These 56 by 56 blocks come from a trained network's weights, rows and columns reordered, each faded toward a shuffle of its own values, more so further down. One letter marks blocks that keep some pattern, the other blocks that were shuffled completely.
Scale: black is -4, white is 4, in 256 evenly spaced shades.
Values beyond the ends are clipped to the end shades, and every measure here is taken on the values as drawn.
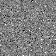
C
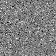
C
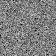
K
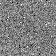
K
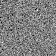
K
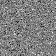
K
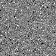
C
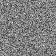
K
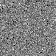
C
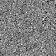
C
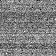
C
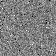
K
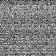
C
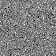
K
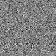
C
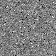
K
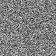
K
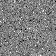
K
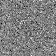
K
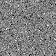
K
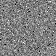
K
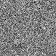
K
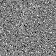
K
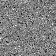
K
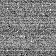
C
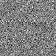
C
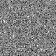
C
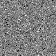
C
